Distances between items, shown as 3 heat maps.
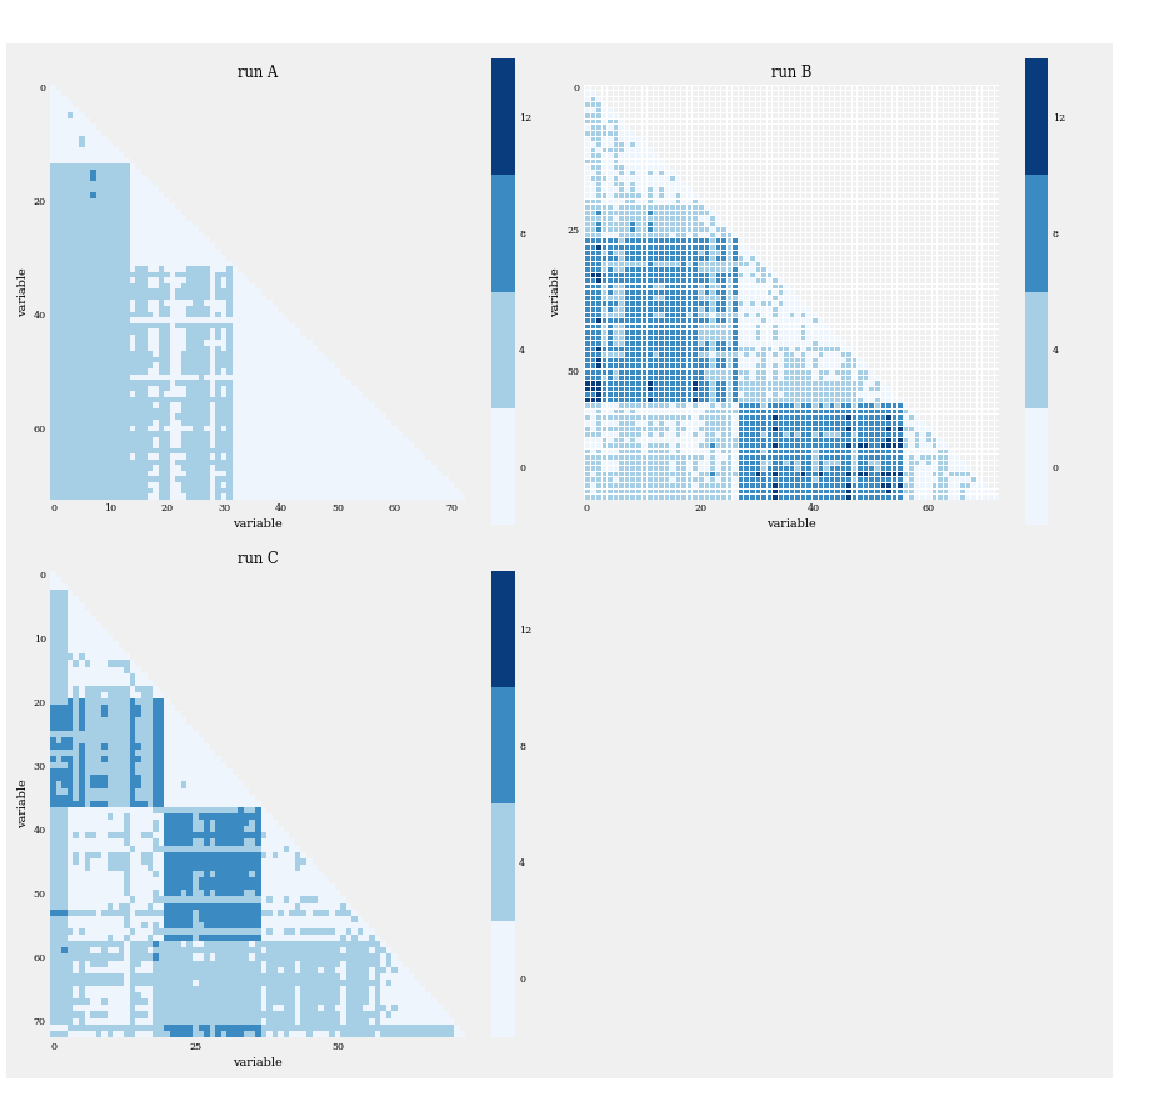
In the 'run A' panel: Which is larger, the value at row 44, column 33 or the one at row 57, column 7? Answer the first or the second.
the second
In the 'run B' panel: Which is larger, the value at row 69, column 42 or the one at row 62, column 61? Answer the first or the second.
the first
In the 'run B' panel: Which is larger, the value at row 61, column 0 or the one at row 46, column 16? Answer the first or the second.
the second
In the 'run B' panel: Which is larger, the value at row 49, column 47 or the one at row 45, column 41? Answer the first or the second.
the first
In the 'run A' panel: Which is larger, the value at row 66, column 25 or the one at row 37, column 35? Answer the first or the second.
the first
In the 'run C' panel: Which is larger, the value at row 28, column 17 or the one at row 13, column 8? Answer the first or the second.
the first
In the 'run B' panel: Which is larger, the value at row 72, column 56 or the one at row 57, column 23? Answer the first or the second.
the second
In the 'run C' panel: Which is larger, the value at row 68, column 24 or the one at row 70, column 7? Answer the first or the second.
the first
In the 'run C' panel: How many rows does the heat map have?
73
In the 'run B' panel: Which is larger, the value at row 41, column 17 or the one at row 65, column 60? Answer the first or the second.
the first
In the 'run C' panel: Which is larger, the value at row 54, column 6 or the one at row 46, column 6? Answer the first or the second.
the second
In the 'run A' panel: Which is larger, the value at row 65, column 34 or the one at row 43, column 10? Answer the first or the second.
the second
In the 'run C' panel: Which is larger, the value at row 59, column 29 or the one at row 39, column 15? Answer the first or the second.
the first
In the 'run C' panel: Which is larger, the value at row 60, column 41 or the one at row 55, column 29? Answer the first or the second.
the second
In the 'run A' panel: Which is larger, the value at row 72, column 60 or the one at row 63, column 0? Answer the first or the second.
the second
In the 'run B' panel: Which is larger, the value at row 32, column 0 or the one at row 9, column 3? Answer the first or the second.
the first
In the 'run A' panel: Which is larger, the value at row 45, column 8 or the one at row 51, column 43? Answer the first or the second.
the first
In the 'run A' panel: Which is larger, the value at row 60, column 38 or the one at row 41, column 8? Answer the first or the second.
the second
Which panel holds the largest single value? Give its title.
run B
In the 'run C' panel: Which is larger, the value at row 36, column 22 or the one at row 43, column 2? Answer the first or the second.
the second
